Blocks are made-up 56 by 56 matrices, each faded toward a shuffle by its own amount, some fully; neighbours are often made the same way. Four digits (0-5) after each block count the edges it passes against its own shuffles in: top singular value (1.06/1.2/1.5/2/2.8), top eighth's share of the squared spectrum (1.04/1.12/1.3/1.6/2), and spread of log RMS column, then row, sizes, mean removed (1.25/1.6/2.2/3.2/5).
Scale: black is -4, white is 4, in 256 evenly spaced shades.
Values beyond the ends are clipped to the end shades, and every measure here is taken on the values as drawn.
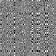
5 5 3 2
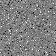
0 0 0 0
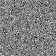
0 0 0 0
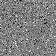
1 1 0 0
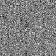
3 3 1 1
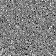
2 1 0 0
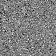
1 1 0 0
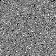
0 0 0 0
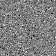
0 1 0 0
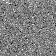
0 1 0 0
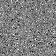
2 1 0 0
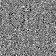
2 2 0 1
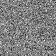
1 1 0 0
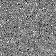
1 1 0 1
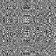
4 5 3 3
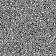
1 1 0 0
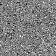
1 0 0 0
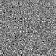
3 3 1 2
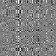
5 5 3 2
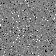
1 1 0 0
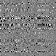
4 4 1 3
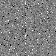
2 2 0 0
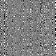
3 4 3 0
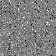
2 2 1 0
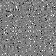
3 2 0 1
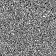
0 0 0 0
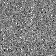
0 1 0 0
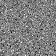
0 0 0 0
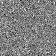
0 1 0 0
